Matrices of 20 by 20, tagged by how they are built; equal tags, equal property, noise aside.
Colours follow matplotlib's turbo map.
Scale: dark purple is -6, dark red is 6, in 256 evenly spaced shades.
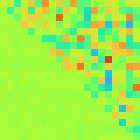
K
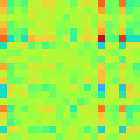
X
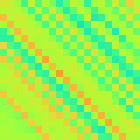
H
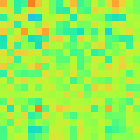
X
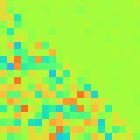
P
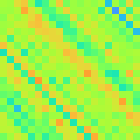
H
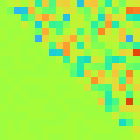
K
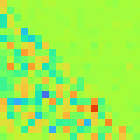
P
